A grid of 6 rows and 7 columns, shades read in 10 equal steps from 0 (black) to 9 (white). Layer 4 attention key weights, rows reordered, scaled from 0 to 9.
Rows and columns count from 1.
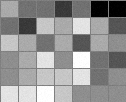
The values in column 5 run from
3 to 9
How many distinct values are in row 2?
6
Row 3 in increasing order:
3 4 5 6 6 6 7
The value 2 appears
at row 1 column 4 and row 2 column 2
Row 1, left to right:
6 4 4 2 4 0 0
